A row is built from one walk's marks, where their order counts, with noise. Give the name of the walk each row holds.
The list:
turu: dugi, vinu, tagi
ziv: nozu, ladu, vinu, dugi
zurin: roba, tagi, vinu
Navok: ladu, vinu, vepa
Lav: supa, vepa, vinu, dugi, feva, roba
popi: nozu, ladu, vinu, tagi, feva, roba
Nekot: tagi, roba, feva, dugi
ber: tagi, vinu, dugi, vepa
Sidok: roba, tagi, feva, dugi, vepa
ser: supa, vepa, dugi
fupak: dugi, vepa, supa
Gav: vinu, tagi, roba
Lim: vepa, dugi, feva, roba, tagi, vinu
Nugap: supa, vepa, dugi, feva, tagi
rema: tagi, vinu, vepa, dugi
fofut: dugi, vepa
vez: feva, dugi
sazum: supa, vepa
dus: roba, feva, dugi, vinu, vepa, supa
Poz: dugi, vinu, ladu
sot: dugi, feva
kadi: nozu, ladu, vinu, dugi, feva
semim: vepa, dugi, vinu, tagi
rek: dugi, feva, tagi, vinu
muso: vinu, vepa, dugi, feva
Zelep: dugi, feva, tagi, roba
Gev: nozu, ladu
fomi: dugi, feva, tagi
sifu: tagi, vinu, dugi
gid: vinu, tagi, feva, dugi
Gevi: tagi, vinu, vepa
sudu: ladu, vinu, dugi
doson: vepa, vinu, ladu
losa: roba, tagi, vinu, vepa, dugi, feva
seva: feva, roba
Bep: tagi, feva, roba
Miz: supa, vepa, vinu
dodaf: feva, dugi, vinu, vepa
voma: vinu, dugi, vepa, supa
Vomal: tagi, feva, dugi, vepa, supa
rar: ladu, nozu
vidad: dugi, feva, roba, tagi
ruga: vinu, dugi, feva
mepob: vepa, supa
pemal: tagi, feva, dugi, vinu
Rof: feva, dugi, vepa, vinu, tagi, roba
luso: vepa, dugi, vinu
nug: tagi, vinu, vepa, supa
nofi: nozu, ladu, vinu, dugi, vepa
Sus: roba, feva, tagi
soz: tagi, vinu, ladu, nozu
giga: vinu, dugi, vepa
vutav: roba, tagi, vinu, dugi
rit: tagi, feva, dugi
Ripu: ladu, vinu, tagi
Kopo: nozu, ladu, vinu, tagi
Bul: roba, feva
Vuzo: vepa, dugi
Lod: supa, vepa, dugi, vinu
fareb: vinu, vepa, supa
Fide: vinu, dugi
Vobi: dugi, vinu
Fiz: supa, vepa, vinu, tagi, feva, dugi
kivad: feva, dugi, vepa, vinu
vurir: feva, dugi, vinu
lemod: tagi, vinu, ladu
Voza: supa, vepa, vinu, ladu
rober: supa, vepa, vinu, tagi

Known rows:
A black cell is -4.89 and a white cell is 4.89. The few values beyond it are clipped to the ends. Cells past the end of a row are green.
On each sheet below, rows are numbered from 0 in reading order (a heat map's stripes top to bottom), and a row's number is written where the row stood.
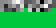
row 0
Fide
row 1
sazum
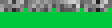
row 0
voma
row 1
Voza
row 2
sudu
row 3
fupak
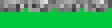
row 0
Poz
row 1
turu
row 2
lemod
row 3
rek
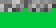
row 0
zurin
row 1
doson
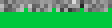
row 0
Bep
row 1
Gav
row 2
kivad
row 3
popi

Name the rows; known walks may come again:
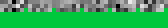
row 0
mepob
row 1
Gav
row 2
Poz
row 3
voma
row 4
Vuzo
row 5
Bul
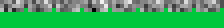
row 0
giga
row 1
ruga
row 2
Bep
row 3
vez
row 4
turu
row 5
rema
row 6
ber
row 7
rek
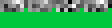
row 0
Fide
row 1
semim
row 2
sazum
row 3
Vobi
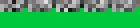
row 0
fareb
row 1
vurir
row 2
Miz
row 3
dodaf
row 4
rober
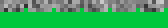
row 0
doson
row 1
Sus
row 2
dus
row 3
Nekot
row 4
popi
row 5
ser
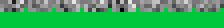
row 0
fupak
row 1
Nugap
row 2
rit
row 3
kivad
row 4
sot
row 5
Ripu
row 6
gid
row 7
Voza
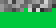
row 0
Vomal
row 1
Gevi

